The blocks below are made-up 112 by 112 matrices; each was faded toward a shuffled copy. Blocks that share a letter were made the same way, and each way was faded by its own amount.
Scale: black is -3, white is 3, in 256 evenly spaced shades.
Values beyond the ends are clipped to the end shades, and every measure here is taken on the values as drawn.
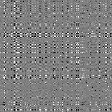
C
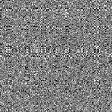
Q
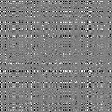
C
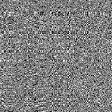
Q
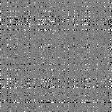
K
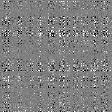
K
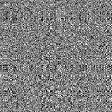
Q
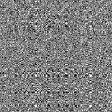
Q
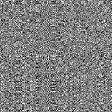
Q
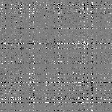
K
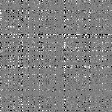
K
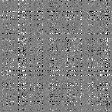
K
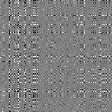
C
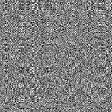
Q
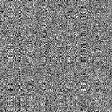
Q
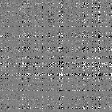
K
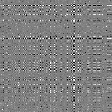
C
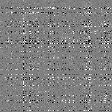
K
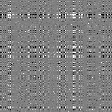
C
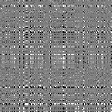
C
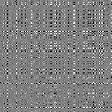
C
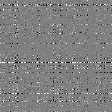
K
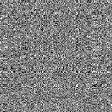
Q
